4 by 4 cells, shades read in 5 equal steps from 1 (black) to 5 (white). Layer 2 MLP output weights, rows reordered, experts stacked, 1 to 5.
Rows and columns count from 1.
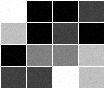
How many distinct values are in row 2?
3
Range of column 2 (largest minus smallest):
2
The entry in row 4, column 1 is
2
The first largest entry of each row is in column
1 1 4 3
